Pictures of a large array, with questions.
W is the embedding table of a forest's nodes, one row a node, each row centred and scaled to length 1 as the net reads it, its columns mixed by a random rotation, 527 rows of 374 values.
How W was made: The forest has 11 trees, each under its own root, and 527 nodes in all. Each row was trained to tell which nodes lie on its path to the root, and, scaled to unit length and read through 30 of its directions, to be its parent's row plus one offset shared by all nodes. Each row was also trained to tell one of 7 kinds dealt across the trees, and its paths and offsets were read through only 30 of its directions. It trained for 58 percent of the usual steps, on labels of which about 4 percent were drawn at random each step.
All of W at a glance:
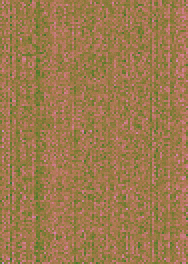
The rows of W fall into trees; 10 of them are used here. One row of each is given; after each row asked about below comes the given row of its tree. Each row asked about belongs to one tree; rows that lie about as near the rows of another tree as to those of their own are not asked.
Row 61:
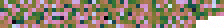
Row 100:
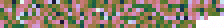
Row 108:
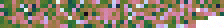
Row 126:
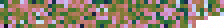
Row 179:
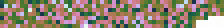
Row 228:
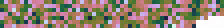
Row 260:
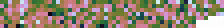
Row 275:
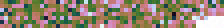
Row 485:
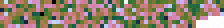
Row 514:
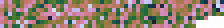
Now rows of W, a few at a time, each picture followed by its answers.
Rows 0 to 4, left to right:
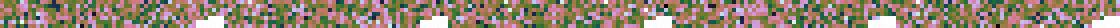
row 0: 108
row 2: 126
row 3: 100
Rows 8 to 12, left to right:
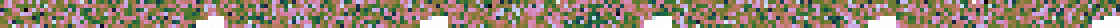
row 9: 179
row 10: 100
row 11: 126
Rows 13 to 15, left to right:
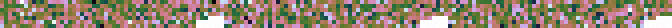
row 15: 108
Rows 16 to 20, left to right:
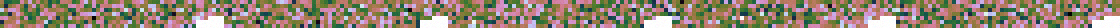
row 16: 228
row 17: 179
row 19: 108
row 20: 228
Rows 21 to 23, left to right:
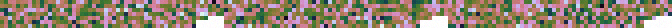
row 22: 179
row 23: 260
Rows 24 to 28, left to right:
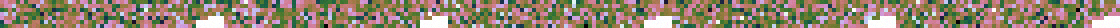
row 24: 260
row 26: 100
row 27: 108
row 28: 275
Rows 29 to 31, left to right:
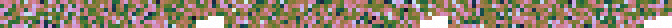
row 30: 260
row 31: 100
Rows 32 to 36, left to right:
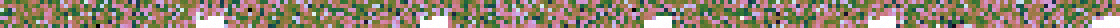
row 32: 126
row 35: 260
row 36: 275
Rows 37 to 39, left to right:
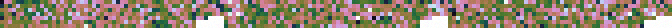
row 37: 228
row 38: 260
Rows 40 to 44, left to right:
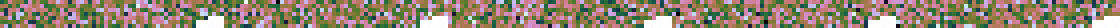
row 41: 228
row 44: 260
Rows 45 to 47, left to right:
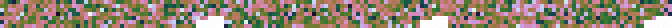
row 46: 260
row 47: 260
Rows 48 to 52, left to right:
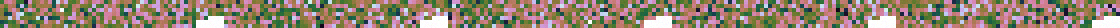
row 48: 228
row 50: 275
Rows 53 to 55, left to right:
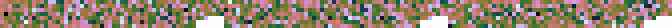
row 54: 126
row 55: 260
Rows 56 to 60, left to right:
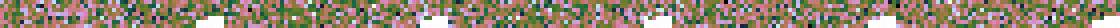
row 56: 61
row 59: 100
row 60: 61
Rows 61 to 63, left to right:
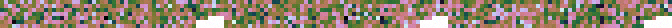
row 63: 514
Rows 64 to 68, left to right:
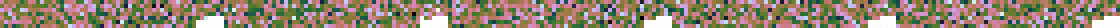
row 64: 260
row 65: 260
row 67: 126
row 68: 179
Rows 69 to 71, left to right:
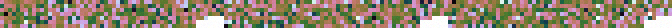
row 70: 260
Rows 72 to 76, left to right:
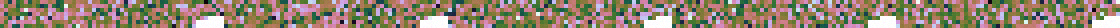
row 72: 108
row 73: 275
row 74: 179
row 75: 228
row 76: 179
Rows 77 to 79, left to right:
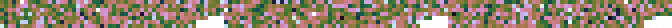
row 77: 179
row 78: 514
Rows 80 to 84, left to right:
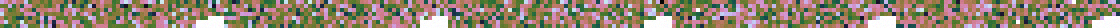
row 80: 514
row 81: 179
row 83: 108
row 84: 260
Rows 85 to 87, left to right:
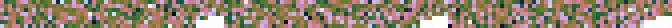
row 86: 179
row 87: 108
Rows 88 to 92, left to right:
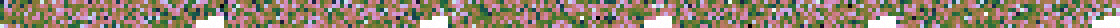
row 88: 61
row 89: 260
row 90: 260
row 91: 100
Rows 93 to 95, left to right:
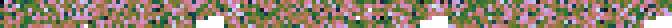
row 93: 228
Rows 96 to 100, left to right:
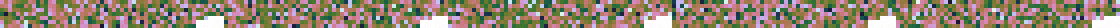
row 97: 100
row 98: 179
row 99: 260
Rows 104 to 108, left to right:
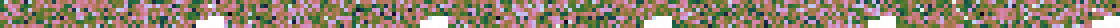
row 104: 228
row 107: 260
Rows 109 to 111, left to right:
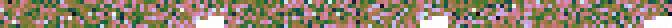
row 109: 108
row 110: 126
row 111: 108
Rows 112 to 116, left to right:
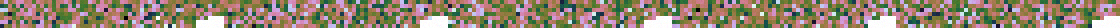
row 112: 228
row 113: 126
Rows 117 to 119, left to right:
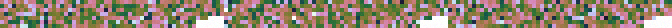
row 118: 514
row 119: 126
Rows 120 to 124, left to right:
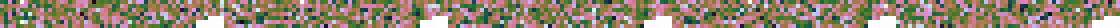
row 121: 179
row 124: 179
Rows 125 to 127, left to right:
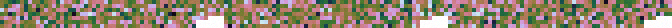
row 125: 228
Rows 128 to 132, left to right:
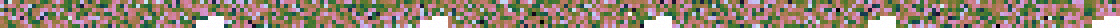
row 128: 514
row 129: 126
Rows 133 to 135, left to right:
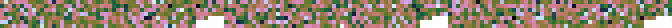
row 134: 61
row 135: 260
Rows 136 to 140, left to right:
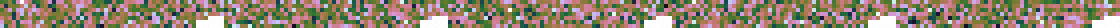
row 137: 126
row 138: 260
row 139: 228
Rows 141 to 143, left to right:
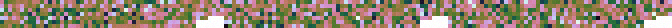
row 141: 260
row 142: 260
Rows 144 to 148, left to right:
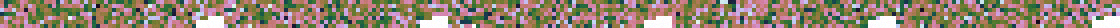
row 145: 514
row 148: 179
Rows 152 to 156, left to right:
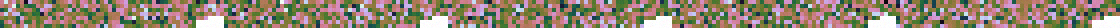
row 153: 228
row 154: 179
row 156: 100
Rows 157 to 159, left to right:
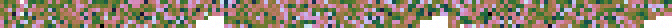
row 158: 61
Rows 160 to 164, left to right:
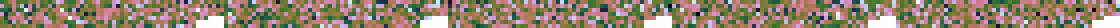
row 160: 108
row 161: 275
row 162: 126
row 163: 260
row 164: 179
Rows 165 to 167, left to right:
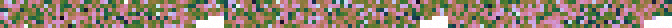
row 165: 514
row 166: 260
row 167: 100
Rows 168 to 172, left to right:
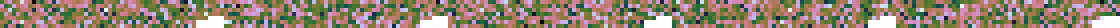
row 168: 260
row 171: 228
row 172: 108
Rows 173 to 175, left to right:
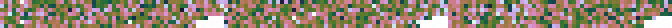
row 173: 514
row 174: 514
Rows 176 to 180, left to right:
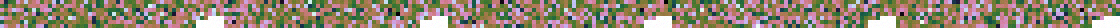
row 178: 100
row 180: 179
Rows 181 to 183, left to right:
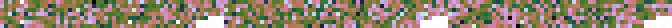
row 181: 514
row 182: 126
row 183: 514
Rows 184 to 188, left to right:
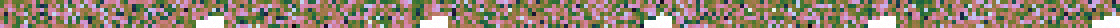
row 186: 179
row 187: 100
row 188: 228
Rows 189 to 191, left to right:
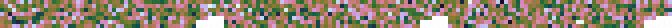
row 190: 260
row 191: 100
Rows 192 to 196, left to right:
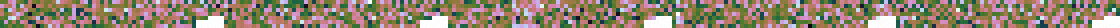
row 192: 260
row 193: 514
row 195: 275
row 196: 275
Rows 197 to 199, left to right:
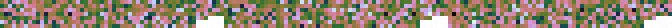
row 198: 179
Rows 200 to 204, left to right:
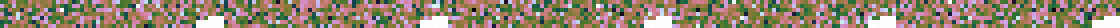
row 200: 228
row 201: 228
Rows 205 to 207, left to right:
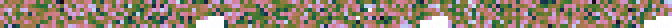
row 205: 260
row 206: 260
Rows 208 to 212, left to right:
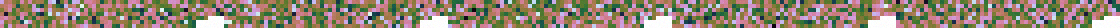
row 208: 179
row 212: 179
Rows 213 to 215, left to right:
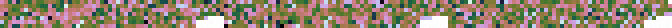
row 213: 108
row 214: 275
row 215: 228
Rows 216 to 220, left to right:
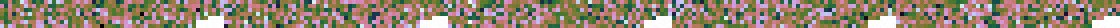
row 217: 108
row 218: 514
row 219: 260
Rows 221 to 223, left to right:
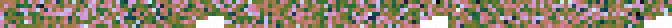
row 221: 61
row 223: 260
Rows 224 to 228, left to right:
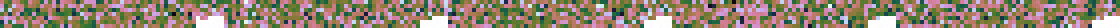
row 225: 179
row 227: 100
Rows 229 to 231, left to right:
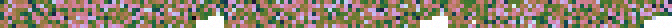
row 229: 260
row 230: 260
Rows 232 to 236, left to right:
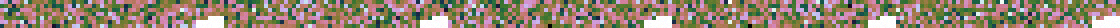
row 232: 108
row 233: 228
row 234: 179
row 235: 100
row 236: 260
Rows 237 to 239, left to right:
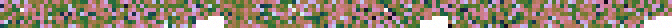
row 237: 260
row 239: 275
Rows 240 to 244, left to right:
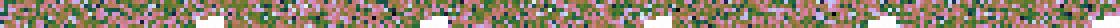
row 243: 485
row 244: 61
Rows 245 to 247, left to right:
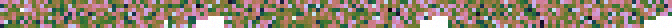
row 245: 260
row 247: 260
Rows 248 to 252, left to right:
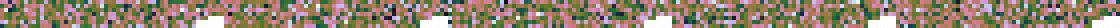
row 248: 108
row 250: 61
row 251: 61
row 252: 260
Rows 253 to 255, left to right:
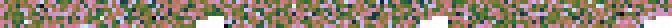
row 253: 61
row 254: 260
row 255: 228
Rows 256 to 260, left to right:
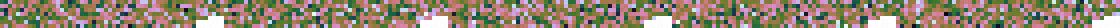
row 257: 228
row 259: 260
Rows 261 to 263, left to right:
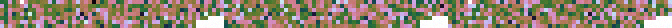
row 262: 260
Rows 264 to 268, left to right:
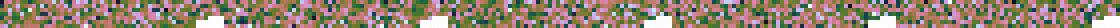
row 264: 179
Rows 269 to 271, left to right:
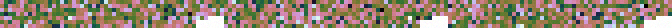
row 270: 514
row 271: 260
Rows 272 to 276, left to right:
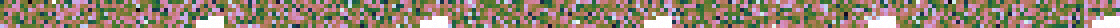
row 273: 100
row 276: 100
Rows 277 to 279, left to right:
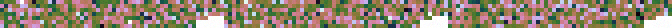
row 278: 179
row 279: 260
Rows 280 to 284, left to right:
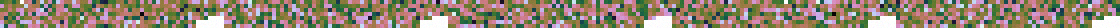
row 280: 61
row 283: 485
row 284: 179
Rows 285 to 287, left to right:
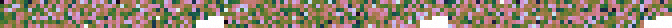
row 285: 228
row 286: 260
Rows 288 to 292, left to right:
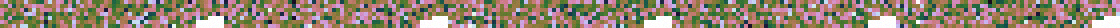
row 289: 100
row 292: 514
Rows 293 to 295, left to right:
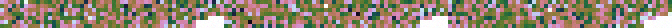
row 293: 514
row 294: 126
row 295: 485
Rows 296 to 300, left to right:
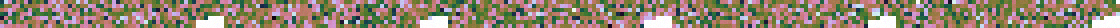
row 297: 100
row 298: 228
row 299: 179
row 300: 228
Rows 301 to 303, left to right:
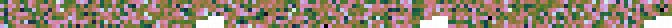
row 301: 179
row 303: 61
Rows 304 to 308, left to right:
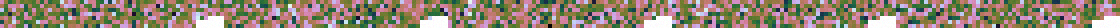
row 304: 126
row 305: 100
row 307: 179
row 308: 179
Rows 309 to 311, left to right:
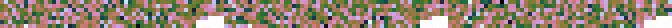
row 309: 100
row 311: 100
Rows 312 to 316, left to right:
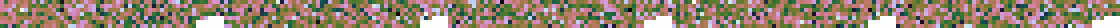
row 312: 260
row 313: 179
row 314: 485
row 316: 228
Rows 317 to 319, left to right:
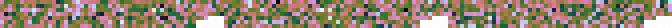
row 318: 485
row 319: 179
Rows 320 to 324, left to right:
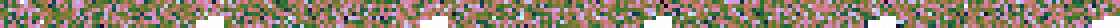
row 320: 179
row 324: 260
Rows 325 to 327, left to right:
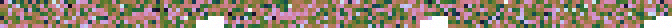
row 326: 108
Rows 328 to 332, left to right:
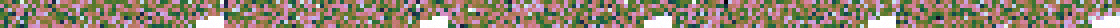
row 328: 228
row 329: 179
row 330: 260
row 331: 228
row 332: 485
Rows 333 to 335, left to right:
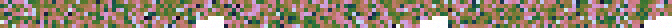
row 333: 179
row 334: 228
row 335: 228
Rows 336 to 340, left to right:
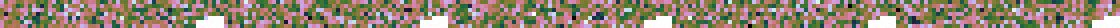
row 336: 179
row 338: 61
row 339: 100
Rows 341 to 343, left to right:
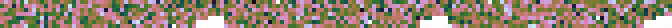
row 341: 179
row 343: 61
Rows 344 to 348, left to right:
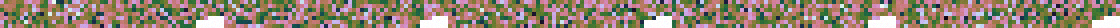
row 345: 179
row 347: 228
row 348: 61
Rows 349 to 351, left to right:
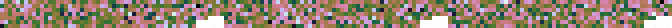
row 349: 260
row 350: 179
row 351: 179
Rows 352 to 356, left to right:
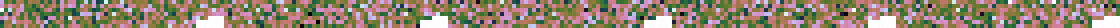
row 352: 260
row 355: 228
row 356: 126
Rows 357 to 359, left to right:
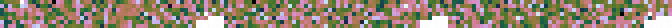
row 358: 108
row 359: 179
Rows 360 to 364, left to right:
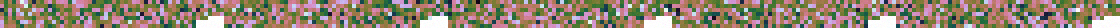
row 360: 179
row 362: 126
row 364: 228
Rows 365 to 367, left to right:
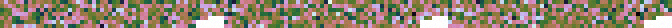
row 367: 179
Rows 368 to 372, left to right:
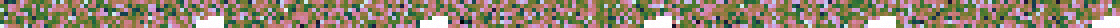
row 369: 228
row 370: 61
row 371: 275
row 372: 126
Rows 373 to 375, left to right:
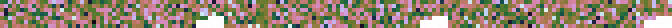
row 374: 100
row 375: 275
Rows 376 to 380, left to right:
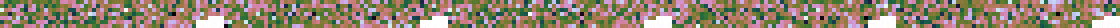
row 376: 228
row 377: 260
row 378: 260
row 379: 260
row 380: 485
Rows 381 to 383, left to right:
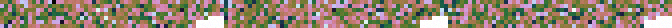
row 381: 485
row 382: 275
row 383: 228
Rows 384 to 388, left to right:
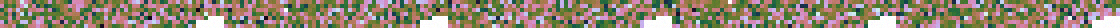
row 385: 61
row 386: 108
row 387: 179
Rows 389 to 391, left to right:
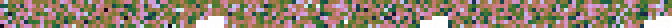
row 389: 228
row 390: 179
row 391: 228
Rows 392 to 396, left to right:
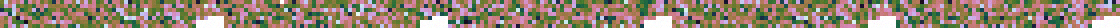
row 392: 126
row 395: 126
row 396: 228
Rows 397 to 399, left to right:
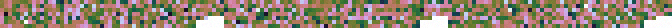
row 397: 179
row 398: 179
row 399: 228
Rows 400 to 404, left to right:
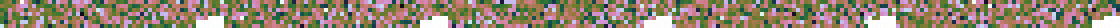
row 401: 100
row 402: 126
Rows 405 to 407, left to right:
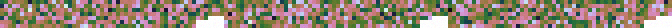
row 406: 179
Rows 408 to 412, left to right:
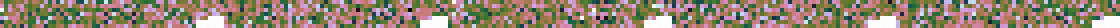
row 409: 179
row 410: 260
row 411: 100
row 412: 179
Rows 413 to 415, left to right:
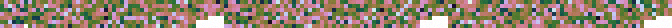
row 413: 179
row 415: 260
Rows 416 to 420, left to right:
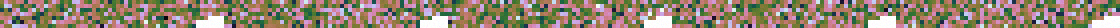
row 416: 179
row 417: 179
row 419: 61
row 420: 485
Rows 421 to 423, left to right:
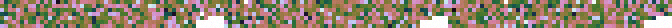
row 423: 514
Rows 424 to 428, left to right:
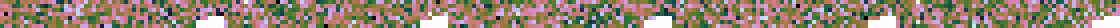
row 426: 100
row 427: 260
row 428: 108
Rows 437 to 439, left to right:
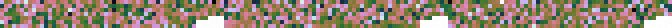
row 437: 179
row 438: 179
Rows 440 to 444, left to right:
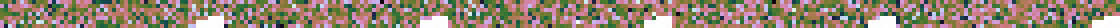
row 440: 126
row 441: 275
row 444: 100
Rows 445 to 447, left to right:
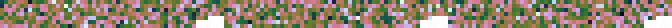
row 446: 126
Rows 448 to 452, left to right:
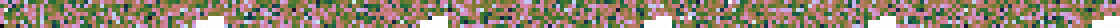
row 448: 108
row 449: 514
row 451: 228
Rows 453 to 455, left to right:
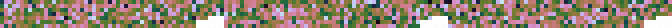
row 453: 260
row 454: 514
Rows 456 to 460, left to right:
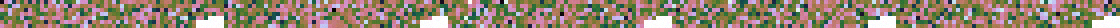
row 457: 275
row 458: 100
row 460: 485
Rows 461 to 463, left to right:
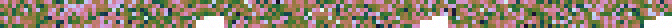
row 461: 275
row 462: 485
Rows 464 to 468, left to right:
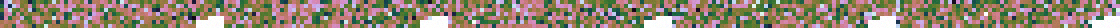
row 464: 260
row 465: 260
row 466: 179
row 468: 514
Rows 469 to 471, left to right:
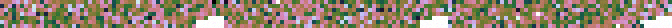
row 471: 514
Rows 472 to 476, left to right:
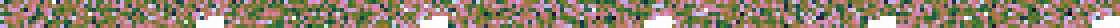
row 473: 108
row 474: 260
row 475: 179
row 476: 179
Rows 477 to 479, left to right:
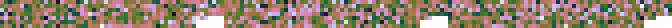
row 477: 275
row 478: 100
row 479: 260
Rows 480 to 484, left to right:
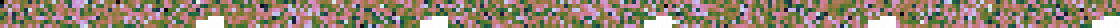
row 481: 100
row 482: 260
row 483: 179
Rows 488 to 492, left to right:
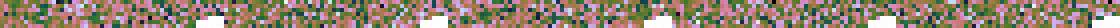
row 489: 126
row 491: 179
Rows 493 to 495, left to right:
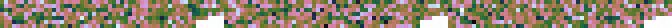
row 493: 61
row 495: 126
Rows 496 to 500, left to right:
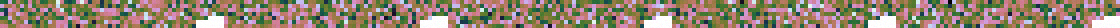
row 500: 100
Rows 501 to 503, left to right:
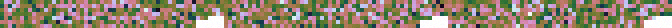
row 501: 260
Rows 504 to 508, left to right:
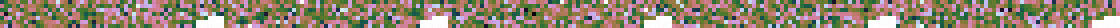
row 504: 179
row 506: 126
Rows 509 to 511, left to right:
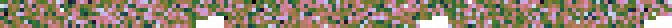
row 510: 108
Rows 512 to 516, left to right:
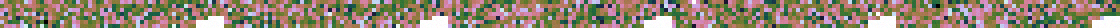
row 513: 179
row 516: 100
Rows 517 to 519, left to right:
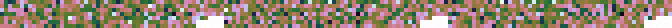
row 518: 260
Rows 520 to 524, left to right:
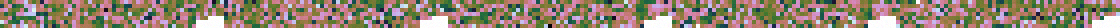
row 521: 126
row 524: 61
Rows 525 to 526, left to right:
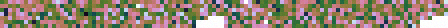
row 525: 179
